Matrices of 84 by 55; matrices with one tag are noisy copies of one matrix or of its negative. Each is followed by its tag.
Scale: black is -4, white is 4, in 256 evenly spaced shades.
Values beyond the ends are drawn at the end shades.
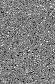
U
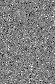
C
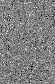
C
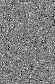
C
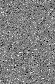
U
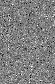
C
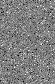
U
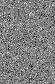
C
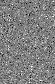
C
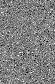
U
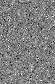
C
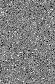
U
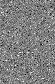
U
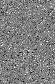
U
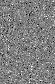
C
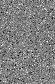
U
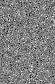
C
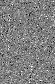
C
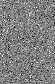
C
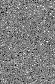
U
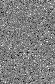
U
